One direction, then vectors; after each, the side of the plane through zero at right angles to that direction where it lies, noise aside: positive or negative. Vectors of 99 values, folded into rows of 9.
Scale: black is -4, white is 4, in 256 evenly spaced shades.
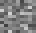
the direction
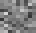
negative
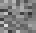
negative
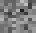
negative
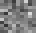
positive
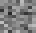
negative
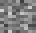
positive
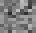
negative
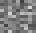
positive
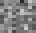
positive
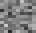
negative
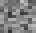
negative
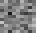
negative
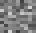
positive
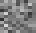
negative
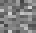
positive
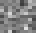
positive
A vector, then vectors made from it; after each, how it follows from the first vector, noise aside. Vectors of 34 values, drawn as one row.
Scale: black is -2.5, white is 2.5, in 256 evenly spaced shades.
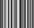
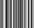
wrapped around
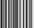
wrapped around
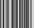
wrapped around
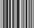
negated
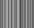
shrunk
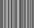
shrunk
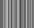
shrunk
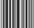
negated
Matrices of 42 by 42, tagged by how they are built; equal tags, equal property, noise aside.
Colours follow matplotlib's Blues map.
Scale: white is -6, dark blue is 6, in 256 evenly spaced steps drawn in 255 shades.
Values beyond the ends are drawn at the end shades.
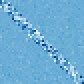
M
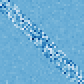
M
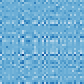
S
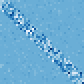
M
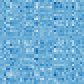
S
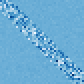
M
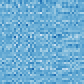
S
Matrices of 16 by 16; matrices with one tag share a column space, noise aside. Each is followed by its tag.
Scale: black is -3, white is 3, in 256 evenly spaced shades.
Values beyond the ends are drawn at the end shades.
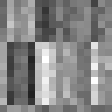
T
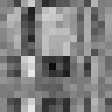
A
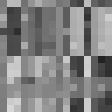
A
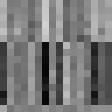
T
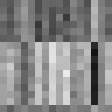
T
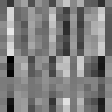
A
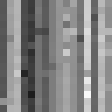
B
